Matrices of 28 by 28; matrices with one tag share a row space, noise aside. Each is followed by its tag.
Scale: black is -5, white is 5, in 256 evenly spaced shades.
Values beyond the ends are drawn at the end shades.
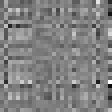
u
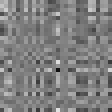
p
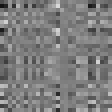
p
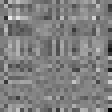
u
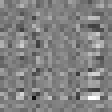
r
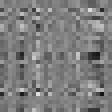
r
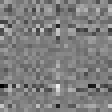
p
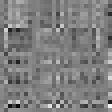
u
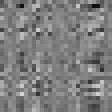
r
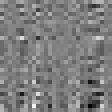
r
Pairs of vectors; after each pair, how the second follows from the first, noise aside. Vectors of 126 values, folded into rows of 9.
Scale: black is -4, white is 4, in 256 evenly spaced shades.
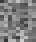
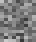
sign-scrambled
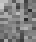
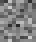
shuffled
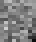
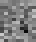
wrapped around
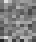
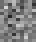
shuffled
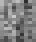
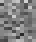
sign-scrambled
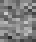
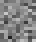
sign-scrambled
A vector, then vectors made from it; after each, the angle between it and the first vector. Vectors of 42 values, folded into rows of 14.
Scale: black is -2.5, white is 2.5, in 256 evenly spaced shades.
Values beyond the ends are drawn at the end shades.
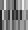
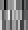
nearly opposite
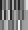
orthogonal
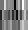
nearly parallel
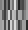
partly opposed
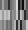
partly opposed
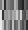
nearly opposite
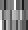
nearly opposite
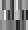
orthogonal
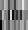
nearly parallel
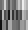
nearly parallel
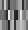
orthogonal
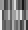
nearly opposite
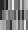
orthogonal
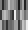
orthogonal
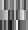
orthogonal
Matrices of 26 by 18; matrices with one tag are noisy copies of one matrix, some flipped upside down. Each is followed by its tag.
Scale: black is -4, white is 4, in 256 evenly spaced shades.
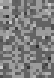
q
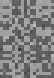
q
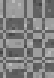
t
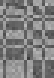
t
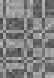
t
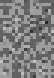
q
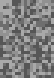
q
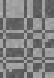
t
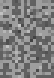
q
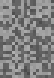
q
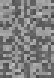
q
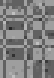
t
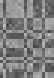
t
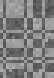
t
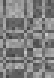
t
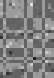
t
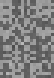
q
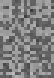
q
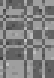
t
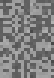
q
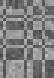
t
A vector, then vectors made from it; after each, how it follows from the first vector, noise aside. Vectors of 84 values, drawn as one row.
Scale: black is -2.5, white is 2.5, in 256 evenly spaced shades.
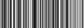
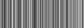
shrunk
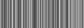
shrunk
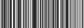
copied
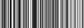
copied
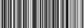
copied
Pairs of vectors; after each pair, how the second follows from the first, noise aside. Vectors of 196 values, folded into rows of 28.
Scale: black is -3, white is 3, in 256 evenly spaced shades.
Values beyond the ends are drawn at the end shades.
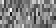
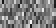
wrapped around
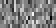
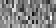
sign-scrambled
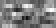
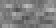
shrunk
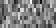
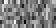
wrapped around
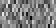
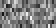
sign-scrambled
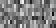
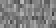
shrunk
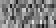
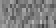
shrunk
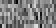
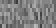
shrunk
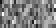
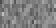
shrunk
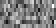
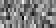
wrapped around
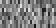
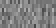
shrunk
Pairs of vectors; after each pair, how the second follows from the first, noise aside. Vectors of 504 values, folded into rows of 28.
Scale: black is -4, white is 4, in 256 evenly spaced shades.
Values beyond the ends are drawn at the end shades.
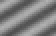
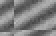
wrapped around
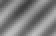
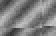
wrapped around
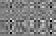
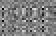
wrapped around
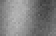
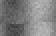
wrapped around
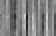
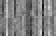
wrapped around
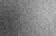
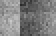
wrapped around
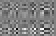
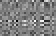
wrapped around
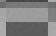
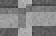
wrapped around
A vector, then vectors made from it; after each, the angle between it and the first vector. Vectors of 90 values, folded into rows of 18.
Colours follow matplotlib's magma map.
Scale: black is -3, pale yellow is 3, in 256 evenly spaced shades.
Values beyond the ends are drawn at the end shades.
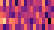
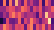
nearly opposite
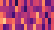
nearly parallel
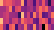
partly aligned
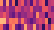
nearly parallel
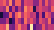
partly opposed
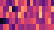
partly opposed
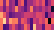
nearly parallel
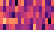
nearly parallel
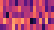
partly aligned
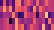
partly opposed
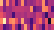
nearly parallel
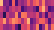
partly aligned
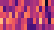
partly aligned
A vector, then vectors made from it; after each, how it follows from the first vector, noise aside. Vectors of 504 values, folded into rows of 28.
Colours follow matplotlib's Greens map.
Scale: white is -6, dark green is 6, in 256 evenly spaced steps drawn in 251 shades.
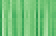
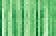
scaled up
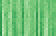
copied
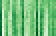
scaled up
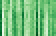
scaled up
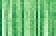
scaled up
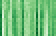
scaled up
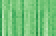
copied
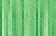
copied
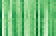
scaled up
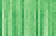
copied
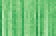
copied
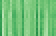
copied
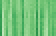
copied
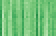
copied
